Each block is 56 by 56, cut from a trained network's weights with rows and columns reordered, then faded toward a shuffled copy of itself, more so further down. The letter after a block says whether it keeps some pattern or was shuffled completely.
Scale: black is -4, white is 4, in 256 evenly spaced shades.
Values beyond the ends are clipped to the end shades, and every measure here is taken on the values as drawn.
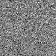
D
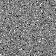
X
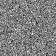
X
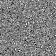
X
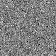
X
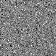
D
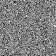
X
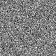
X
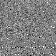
D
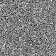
X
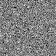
D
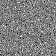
X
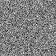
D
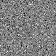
D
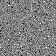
X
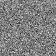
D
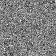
X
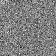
D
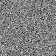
X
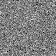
X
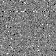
D
